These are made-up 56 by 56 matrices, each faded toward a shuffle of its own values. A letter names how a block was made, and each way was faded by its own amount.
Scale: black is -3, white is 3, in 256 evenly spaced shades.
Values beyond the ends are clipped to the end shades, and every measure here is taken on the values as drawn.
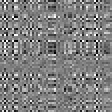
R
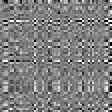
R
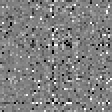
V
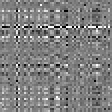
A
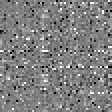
V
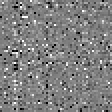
V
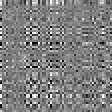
R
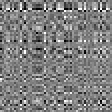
R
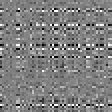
A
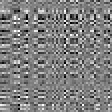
R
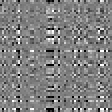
A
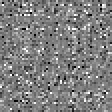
V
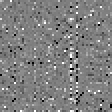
V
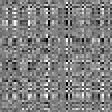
R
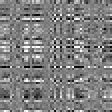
A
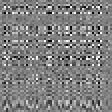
A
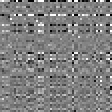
A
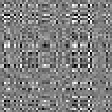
R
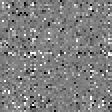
V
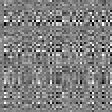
R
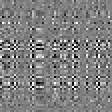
A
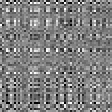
R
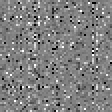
V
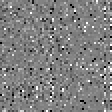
V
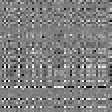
A
